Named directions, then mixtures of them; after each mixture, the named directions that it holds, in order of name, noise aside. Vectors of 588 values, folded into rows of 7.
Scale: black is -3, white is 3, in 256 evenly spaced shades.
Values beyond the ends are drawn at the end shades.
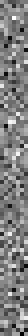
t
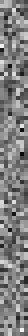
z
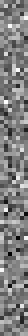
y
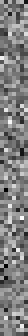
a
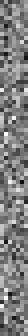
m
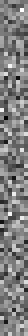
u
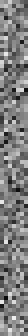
m, z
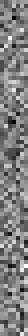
t, z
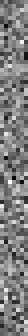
m, u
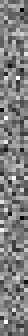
u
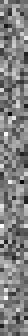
m, z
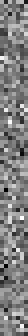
a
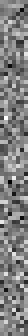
m, u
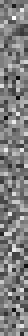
t, u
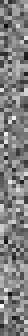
m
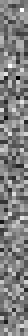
u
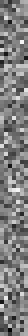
m, z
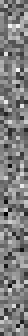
a, y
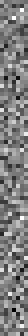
t, u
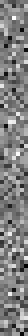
t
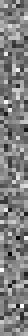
y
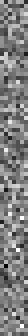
a, u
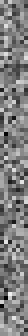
m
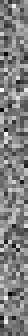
m, u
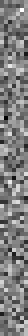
m, u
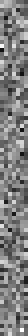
z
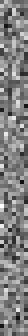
m, z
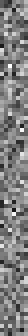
z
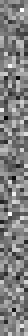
u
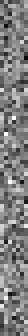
m
